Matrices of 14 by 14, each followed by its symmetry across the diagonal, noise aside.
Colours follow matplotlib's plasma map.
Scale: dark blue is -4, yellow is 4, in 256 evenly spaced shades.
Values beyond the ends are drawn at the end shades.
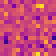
antisymmetric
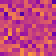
neither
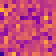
neither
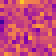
antisymmetric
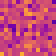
antisymmetric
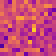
neither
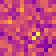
symmetric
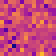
neither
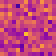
neither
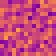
antisymmetric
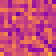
antisymmetric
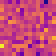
antisymmetric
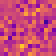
antisymmetric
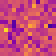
neither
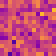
antisymmetric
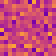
antisymmetric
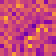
symmetric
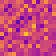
symmetric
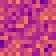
symmetric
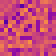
symmetric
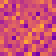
symmetric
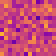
neither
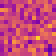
neither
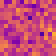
neither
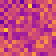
symmetric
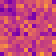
symmetric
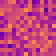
symmetric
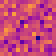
symmetric
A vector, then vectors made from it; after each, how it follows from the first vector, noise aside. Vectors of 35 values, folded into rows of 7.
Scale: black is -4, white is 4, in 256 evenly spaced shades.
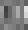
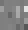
partly zeroed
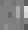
partly zeroed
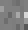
partly zeroed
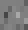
partly zeroed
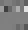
partly zeroed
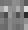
sign-scrambled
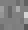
partly zeroed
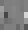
partly zeroed
